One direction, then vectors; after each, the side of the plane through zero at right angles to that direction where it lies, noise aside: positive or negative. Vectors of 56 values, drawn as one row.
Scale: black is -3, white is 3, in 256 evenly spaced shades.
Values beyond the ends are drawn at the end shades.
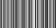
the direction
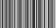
negative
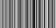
negative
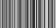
negative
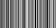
positive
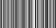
positive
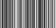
negative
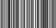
positive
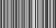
positive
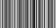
negative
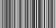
negative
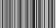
negative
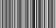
negative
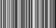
positive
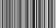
negative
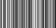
positive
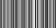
positive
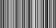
positive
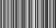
positive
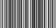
negative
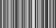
positive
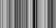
negative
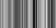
negative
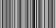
negative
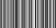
positive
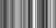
positive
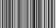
negative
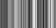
positive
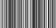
negative
